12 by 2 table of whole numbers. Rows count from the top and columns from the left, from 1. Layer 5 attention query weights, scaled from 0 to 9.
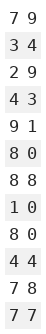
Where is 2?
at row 3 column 1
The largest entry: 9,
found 3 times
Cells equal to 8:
5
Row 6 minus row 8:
7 0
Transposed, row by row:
7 3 2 4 9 8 8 1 8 4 7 7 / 9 4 9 3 1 0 8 0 0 4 8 7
